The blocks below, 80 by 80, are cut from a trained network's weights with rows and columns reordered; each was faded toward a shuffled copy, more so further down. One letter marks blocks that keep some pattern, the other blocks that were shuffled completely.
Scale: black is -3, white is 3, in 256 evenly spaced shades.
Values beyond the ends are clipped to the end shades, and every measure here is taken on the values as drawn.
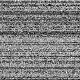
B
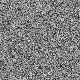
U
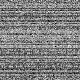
B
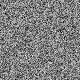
U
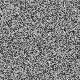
U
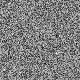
U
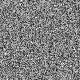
U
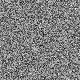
U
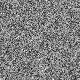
U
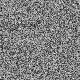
U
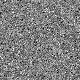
U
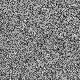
U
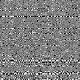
B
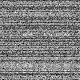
B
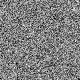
U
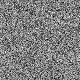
U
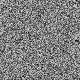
U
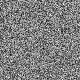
U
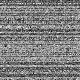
B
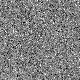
U
